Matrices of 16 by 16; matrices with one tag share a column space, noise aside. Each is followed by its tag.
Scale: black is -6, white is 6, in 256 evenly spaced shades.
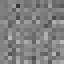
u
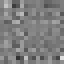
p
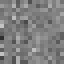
u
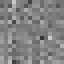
u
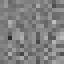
u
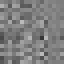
u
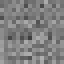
u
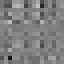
p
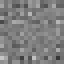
p
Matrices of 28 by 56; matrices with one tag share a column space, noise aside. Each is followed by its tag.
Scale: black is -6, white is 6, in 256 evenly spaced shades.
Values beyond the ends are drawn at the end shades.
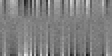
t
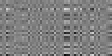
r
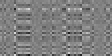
r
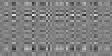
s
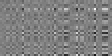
r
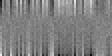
t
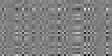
r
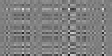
r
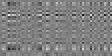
s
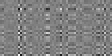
r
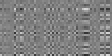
r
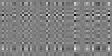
s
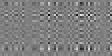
s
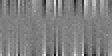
t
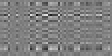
s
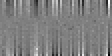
t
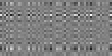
s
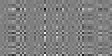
r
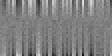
t
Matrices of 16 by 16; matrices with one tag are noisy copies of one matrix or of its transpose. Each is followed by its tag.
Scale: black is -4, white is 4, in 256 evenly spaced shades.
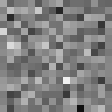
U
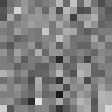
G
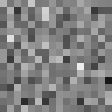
U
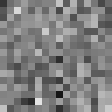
G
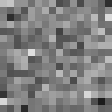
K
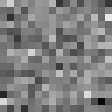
K
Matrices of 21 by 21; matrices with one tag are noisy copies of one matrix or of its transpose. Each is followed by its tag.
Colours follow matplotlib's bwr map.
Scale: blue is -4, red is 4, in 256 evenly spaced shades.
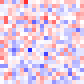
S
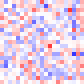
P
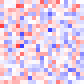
S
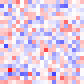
P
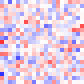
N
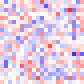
P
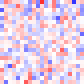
N
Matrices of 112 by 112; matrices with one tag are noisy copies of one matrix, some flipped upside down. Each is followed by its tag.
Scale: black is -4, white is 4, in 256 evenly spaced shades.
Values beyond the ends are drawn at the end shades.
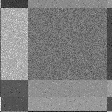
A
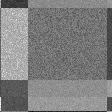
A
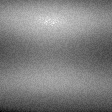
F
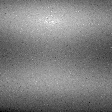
F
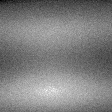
F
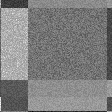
A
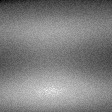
F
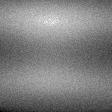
F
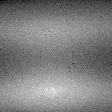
F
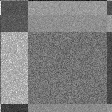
A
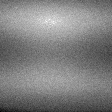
F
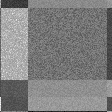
A
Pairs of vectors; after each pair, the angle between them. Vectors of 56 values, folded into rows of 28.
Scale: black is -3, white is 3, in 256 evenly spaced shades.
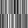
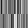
partly aligned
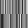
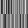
partly opposed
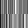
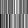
nearly parallel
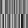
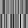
nearly opposite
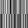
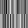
nearly opposite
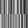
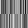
orthogonal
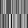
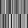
nearly parallel
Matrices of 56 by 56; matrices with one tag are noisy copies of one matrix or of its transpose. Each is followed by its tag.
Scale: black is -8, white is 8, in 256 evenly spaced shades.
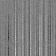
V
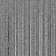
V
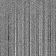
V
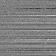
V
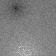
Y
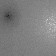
Y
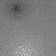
Y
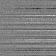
V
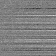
V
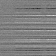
V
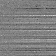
V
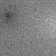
Y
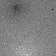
Y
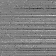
V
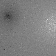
Y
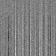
V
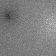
Y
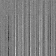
V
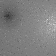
Y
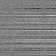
V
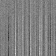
V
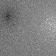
Y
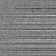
V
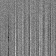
V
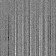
V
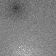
Y
